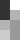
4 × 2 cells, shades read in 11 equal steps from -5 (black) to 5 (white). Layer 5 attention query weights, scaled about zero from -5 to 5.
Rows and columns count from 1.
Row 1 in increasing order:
-3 5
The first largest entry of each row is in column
2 2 1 1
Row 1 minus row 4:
-6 4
